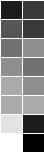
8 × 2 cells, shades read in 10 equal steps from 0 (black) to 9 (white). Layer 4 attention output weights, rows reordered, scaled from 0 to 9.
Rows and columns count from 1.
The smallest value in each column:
1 0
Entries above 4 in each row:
0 0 1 1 2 2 1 1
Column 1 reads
1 3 4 5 6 6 8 9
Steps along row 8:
down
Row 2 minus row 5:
-3 -3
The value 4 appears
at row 3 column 1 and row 4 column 2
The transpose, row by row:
1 3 4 5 6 6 8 9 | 2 2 5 4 5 6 1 0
